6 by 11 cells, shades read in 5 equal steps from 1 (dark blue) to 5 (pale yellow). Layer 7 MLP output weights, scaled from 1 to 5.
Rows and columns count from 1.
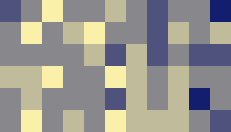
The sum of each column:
18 24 22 20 21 21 22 16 22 15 15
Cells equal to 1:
2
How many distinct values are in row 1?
5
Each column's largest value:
4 5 5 4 5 5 4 4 4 3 4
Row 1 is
2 3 5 3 3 4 3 2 3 3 1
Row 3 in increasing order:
2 2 2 2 3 3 3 3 3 4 4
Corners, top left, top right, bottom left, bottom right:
2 1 3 2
